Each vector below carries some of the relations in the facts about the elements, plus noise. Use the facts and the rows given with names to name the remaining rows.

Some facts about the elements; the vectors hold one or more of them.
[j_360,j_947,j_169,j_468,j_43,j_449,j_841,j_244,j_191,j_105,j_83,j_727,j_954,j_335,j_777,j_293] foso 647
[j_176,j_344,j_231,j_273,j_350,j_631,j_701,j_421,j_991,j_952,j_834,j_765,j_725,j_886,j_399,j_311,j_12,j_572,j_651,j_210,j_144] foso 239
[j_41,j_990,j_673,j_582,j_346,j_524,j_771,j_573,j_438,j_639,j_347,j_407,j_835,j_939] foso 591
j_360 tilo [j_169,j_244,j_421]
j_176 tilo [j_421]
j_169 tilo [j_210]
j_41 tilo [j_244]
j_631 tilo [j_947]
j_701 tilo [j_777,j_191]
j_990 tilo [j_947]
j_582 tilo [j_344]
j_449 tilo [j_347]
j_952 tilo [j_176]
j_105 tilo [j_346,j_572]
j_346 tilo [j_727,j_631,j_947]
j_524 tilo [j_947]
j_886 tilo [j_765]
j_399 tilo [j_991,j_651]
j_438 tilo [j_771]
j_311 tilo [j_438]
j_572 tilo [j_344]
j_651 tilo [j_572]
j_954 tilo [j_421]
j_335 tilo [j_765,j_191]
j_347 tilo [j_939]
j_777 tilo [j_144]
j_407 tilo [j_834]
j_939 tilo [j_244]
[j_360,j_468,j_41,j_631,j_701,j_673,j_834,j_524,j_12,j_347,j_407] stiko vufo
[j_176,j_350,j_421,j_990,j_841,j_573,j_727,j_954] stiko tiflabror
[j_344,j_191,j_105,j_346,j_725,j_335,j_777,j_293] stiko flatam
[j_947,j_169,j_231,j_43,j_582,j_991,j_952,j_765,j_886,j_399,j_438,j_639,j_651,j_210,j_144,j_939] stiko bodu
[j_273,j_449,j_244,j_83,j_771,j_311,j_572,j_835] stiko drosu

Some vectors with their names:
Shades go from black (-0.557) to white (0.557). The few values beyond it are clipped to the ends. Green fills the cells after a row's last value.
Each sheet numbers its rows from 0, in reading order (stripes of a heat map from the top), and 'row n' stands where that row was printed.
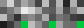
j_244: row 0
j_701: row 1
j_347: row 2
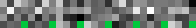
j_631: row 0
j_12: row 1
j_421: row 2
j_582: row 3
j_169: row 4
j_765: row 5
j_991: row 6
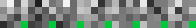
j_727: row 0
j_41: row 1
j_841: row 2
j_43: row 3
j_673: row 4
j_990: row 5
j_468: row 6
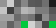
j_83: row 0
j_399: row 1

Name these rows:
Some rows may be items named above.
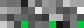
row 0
j_651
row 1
j_771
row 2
j_360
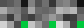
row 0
j_399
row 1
j_582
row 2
j_991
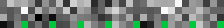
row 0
j_360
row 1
j_176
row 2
j_524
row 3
j_939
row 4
j_701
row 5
j_360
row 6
j_191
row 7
j_311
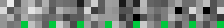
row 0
j_777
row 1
j_834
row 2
j_651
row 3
j_335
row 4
j_952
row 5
j_438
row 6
j_449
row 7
j_954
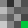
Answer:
j_311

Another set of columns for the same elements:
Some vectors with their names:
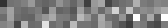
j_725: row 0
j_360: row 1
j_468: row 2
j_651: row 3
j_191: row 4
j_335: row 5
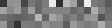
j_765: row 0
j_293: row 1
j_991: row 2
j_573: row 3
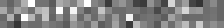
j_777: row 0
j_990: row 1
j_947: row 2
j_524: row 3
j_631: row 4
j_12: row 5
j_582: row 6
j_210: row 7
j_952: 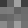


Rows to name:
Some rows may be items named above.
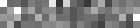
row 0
j_346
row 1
j_293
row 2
j_834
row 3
j_886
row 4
j_335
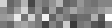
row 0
j_105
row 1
j_572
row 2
j_835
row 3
j_335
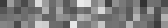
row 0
j_12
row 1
j_438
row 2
j_841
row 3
j_582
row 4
j_468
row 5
j_701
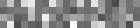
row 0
j_771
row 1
j_727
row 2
j_954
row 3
j_438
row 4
j_344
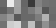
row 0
j_438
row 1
j_176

